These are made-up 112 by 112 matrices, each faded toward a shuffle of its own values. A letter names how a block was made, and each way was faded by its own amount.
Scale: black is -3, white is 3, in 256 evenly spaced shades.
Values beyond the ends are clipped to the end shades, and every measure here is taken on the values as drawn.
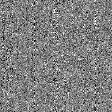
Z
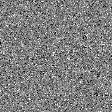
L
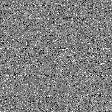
L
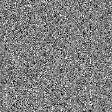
Z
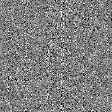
Z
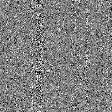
Z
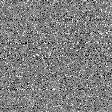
L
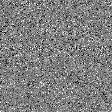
L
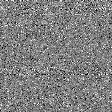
L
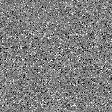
L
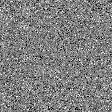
L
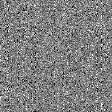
Z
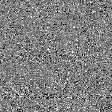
L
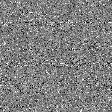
L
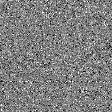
L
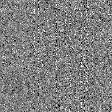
Z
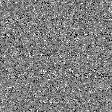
L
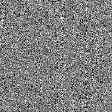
Z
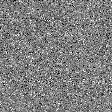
L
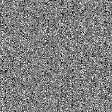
Z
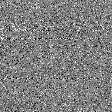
L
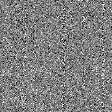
Z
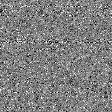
L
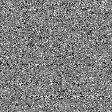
L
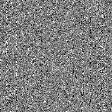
Z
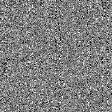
Z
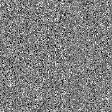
Z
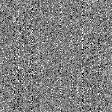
Z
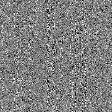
Z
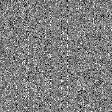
Z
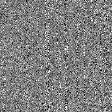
Z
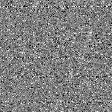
L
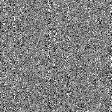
Z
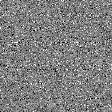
L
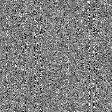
Z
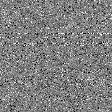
L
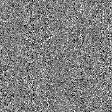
Z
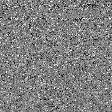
L
